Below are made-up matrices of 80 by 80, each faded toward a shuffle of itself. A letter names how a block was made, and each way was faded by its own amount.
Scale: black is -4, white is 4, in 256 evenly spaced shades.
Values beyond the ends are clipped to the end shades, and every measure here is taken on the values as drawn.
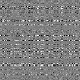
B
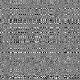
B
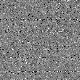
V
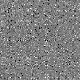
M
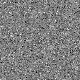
V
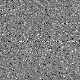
V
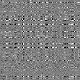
B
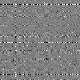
B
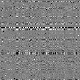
B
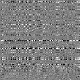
B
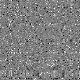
M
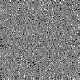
M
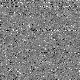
V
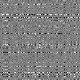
B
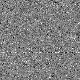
V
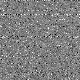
V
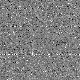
V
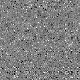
M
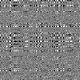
B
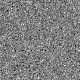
V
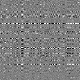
B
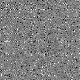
M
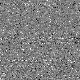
V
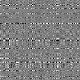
B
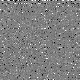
M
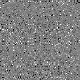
M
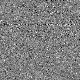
V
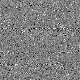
V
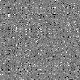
M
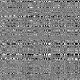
B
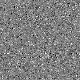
V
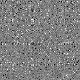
M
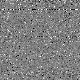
V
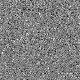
V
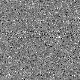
V
